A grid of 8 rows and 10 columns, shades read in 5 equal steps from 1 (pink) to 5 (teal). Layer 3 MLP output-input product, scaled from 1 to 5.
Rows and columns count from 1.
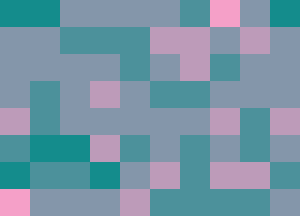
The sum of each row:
35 30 31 32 29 37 35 31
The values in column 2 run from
3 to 5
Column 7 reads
4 2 2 4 3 4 4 4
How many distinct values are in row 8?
4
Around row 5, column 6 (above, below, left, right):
4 3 3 3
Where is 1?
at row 1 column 8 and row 8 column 1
